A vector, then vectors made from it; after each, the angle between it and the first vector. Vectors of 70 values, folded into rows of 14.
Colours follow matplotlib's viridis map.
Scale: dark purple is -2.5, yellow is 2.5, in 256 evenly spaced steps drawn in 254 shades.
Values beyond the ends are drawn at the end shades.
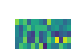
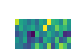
partly aligned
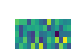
nearly parallel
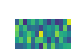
partly opposed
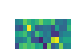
partly aligned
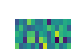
nearly opposite
